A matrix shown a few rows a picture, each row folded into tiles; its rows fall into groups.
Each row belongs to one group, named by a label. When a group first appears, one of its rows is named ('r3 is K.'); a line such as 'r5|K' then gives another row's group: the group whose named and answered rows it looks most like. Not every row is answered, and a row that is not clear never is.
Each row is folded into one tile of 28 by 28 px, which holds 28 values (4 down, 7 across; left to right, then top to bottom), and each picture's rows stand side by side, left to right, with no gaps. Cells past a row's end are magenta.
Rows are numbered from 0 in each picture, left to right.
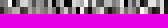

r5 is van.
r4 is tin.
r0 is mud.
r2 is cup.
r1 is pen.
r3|mud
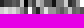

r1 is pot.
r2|mud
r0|pen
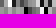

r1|tin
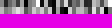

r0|pen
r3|mud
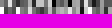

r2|pen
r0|pot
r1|van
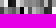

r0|cup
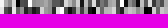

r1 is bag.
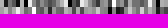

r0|pen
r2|tin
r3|pen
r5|mud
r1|cup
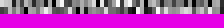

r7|pen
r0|tin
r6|pen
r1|pen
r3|tin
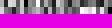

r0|van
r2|cup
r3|pen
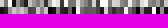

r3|van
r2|van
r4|bag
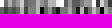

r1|van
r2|cup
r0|van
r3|tin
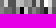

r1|van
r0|cup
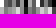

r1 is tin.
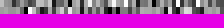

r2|pen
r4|bag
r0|pen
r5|pen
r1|van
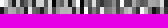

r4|mud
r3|pot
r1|van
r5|van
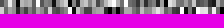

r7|pen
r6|bag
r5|pen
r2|tin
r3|mud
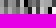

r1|cup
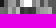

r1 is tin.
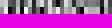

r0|cup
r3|pen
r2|mud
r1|van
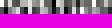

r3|mud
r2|cup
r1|bag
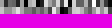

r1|cup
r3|tin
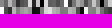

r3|mud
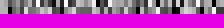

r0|cup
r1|tin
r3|tin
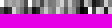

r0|bag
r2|bag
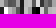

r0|cup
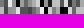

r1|tin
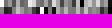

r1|bag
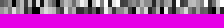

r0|pen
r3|van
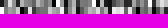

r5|van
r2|cup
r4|pen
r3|tin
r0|mud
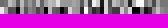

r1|van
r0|van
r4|mud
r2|bag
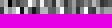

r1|bag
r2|cup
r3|pot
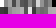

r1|pot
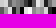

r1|mud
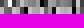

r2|pen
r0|mud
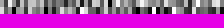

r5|bag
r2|cup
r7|van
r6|cup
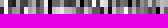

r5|van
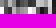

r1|van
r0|pot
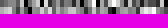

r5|pen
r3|tin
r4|tin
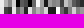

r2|pot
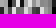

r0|cup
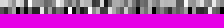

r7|bag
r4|bag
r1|bag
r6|cup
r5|van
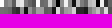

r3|tin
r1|mud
